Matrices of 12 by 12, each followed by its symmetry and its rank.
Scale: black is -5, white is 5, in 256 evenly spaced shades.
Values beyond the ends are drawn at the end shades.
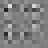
antisymmetric, rank two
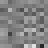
neither, rank two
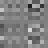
neither, rank two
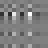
neither, rank one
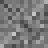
symmetric, full rank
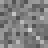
symmetric, full rank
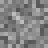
symmetric, full rank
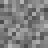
antisymmetric, full rank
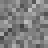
antisymmetric, full rank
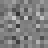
antisymmetric, rank two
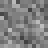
antisymmetric, full rank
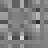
antisymmetric, rank two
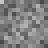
symmetric, full rank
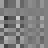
neither, rank one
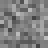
antisymmetric, full rank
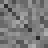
symmetric, full rank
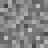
symmetric, full rank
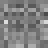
neither, rank two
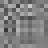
antisymmetric, rank two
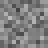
antisymmetric, full rank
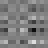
neither, rank one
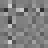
antisymmetric, rank two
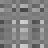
neither, rank one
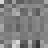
neither, rank two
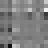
antisymmetric, rank two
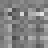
neither, rank two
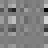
neither, rank one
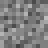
antisymmetric, full rank
